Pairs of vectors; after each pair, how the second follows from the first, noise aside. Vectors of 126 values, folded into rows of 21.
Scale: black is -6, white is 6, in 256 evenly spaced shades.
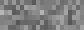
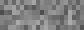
negated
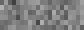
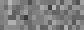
wrapped around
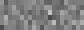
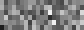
scaled up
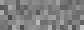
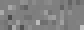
partly zeroed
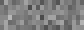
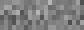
wrapped around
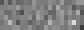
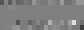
partly zeroed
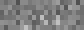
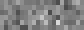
sign-scrambled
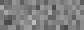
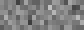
reversed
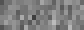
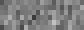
copied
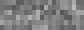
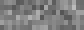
copied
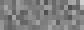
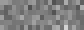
wrapped around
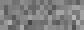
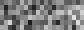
scaled up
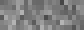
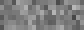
wrapped around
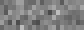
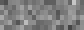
wrapped around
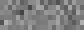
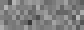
wrapped around
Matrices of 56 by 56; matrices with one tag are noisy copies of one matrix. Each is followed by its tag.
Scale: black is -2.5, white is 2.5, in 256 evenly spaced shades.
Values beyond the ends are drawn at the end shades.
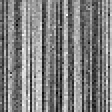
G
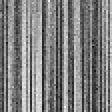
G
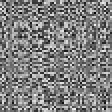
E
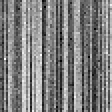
G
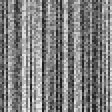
G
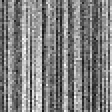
G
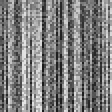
G
